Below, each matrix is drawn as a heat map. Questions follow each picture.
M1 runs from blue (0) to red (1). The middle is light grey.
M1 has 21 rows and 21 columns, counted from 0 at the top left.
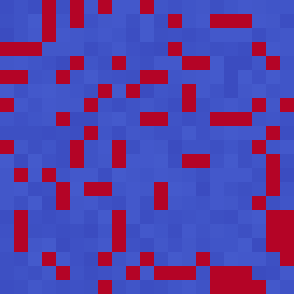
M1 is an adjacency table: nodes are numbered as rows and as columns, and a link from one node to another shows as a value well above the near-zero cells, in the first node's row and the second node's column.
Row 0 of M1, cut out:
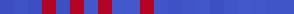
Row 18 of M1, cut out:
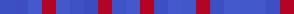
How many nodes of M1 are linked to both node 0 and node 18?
3
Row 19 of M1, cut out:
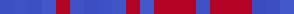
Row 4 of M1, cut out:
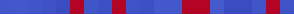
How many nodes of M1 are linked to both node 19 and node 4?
1
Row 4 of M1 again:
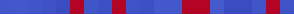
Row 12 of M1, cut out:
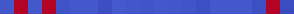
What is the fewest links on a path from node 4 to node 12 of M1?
2
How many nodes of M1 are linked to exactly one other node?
1
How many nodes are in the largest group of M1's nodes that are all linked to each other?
3
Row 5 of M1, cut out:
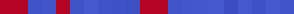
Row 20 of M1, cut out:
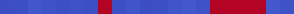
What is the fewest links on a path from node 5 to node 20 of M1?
3
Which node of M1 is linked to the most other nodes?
node 19
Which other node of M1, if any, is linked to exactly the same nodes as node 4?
node 11
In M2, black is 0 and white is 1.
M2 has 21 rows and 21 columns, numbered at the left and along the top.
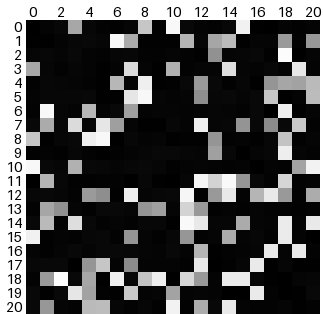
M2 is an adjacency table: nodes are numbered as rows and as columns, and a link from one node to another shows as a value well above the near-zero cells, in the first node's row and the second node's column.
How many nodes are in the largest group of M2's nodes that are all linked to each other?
4
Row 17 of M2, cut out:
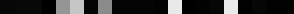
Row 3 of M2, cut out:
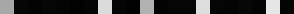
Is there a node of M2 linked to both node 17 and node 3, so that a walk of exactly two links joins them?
yes
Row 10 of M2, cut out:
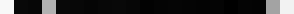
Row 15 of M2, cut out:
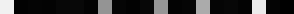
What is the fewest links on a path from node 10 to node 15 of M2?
2
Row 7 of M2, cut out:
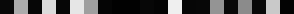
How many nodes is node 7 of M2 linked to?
8
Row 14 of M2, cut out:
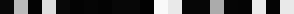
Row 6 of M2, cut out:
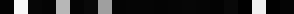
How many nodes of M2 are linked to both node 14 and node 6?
2
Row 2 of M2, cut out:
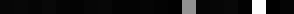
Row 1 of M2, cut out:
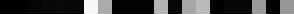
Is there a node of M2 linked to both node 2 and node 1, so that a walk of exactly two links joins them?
yes
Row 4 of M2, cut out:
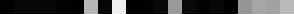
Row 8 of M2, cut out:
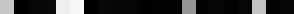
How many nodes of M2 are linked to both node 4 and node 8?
1
